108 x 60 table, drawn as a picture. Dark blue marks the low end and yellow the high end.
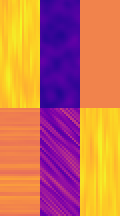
The table splits into 2 rows of 3 panels. Panel 1,1: very high, streaked downward, faint in contrast. Panel 1,2: very low, blotchy, faint in contrast. Panel 1,3: high, flat. Panel 2,1: high, streaked across, faint in contrast. Panel 2,2: low, slanting down to the right. Panel 2,3: very high, streaked downward, faint in contrast.
